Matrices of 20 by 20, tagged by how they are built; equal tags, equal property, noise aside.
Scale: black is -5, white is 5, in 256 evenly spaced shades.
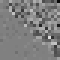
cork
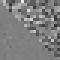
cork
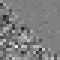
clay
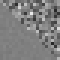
cork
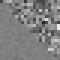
cork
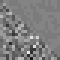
clay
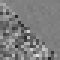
clay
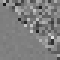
cork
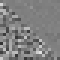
clay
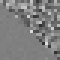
cork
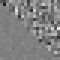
cork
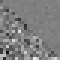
clay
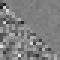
clay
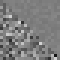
clay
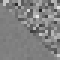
cork
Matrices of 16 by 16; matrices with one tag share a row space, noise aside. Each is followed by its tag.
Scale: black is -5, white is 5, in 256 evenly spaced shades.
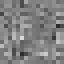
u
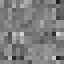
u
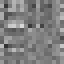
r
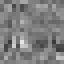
u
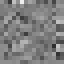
u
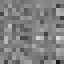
u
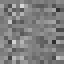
u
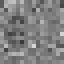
r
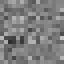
r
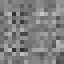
u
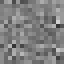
u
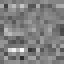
r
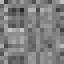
r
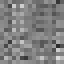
u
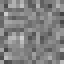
r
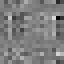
u
